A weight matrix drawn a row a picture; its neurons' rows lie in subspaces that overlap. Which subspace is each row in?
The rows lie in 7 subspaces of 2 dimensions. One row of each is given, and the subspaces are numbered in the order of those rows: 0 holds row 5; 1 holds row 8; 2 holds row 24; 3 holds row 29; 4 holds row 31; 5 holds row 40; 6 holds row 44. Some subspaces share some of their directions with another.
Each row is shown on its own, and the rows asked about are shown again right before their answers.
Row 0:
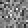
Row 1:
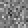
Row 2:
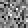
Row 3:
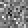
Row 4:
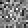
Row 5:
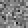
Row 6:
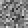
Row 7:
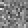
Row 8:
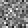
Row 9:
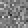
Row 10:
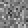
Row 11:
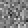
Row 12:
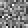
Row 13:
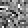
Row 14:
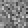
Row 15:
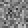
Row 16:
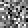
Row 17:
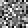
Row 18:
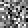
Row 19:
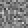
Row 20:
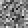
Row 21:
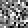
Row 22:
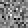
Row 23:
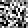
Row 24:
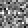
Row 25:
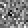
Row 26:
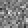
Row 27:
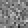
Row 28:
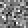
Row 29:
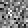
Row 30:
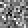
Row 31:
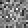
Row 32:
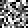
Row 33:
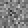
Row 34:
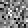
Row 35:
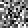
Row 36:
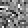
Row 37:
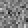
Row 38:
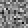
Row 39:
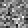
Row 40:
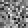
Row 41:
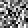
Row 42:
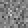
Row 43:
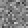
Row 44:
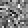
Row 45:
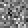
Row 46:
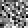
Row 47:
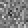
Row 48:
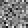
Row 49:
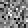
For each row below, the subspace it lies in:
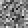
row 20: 4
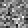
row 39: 4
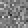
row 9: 1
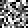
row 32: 3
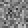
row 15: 1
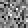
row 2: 3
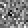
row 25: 5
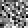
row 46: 5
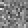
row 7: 6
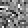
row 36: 6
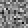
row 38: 2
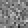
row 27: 0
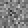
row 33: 6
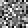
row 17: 1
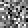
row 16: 5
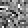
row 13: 6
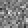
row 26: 2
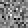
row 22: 2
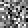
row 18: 5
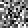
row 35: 3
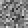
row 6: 4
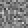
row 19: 2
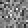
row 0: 4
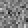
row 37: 2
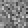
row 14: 5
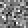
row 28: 0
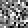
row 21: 0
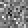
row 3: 0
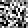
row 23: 6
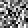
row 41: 2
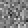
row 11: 0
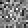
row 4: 4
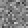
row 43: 3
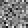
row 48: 1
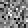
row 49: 3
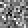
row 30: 0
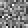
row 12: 1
